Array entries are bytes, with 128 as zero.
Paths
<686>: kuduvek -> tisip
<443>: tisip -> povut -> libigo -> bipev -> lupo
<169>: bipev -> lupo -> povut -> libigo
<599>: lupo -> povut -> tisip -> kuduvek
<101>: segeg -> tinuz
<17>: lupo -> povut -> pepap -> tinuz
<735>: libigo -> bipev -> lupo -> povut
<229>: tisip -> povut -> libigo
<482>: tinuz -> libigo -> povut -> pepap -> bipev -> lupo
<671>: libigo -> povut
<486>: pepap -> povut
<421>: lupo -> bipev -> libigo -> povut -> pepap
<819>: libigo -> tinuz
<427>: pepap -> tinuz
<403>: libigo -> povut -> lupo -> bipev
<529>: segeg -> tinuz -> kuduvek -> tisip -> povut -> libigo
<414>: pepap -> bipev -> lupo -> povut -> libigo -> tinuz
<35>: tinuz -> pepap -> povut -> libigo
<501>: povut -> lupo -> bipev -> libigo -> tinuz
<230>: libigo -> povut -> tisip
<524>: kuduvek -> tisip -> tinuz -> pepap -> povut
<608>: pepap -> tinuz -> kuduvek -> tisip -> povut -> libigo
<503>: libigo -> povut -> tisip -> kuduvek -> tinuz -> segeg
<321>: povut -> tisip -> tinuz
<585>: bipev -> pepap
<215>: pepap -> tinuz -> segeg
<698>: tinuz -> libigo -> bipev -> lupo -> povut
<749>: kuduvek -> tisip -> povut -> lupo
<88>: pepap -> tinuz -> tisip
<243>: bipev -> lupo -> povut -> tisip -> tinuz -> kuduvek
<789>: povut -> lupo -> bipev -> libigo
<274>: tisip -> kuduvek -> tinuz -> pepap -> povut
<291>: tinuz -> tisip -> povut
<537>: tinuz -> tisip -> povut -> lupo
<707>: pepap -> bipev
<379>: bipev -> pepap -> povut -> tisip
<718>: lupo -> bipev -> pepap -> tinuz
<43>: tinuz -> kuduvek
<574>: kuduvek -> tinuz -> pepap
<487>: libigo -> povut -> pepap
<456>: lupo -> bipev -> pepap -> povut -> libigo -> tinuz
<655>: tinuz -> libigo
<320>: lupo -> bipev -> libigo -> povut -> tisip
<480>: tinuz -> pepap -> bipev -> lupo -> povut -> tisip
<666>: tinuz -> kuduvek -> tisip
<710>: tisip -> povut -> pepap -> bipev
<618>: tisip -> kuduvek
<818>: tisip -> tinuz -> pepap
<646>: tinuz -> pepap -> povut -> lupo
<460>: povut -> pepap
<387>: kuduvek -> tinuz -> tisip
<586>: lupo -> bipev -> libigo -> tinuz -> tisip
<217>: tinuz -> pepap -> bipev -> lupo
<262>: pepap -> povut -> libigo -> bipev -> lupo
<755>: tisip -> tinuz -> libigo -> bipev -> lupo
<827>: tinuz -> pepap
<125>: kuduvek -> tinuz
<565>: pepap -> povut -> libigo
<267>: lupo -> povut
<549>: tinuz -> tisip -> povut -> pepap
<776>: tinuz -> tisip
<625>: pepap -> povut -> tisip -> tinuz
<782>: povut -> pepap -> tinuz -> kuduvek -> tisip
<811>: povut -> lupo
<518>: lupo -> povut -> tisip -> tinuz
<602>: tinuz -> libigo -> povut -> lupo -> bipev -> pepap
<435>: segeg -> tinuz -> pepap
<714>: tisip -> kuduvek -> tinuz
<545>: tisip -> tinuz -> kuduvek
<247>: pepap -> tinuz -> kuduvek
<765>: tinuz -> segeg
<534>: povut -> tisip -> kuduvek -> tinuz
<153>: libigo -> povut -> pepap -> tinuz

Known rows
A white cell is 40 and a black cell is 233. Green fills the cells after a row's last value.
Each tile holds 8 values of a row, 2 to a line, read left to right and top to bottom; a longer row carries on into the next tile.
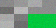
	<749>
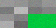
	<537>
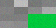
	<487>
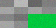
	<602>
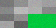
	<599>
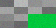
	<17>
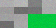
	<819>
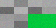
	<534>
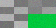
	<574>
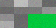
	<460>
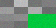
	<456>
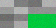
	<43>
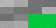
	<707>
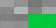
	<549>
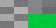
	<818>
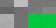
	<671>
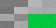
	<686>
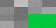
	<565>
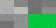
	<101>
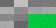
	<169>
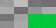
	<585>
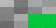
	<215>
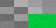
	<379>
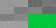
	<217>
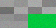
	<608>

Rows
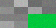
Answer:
<482>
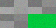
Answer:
<480>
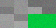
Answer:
<755>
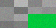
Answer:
<153>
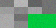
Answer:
<698>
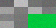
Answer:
<421>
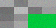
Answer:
<666>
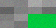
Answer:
<782>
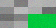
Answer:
<618>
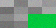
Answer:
<503>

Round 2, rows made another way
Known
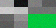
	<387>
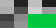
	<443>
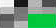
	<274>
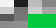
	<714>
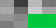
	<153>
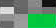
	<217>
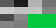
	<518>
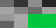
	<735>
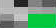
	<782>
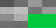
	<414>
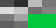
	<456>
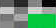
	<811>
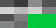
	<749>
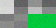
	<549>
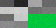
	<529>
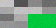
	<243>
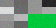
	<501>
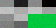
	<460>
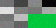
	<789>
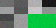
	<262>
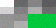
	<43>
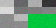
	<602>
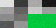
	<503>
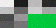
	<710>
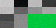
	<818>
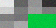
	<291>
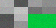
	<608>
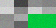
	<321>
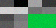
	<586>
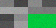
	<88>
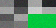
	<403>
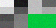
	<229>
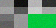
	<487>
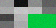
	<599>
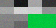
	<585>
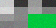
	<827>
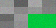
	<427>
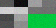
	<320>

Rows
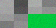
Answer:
<819>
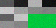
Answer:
<435>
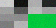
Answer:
<671>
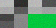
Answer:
<565>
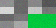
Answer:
<537>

